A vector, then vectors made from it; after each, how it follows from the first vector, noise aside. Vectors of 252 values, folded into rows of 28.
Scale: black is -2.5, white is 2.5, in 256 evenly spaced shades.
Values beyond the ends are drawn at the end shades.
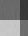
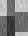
wrapped around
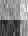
negated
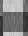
wrapped around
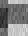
wrapped around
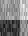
negated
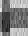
wrapped around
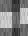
wrapped around
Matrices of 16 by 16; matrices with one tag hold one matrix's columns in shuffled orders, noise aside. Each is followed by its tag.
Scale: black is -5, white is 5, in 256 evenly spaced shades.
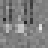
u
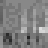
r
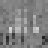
r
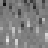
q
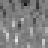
q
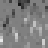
q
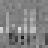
r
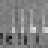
r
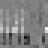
r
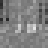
u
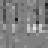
u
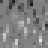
q
